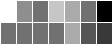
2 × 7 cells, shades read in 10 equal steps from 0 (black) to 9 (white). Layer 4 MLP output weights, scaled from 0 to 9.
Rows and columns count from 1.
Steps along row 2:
same same same up down down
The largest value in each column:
9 5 4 7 6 4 2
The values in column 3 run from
4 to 4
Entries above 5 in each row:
3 1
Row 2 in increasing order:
2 3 4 4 4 4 6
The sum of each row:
35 27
